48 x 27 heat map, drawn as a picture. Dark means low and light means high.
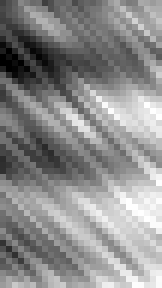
Ninth with the highest average: bottom right. Ninth with the lowest average: top left. Slope: up to the bottom right. Stripes: horizontal, repeating 3 times. Histogram: bell-shaped.
